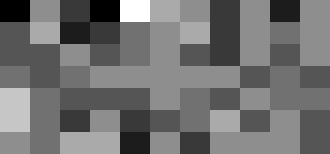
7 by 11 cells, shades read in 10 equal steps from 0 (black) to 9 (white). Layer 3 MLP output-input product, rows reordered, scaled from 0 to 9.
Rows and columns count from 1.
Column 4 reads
0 2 3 5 3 5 6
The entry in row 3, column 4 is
3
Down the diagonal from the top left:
0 6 5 5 3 3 2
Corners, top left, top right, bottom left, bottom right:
0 5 5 3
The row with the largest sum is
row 7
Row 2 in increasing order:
1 2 2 3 4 4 5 5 5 6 6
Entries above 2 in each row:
6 8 10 11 11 9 9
